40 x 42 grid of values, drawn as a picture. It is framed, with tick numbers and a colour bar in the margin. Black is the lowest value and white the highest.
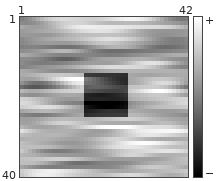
Most values sit high, with a long tail of low ones. In the centre lies a patch that is lower than the rest. The centre is the ninth with the lowest average.
